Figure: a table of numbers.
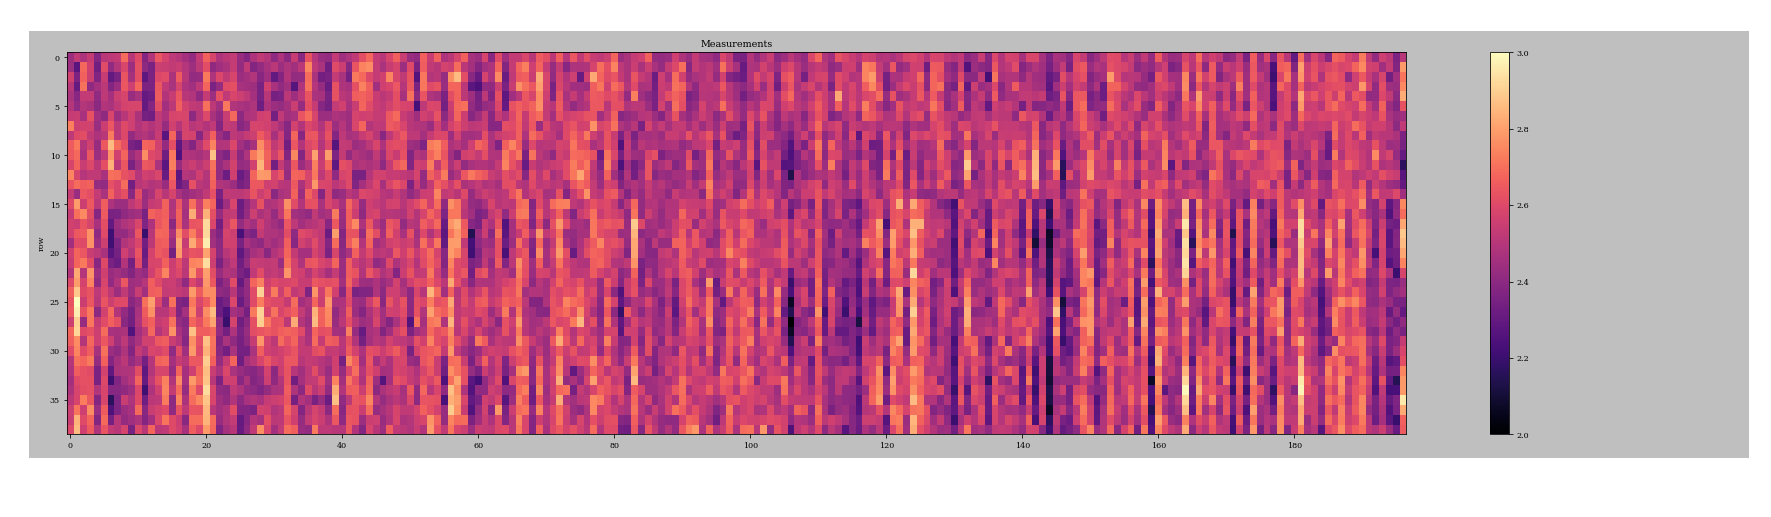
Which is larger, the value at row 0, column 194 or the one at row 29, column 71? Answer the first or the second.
the second
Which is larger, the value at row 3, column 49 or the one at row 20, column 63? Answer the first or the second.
the second
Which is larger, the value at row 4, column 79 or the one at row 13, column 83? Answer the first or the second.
the first
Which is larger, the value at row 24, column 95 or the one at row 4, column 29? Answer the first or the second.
the second
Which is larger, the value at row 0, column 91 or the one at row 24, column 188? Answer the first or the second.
the second
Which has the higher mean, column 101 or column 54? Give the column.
54
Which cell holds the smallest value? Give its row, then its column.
27, 106
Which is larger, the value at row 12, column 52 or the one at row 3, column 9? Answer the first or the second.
the second
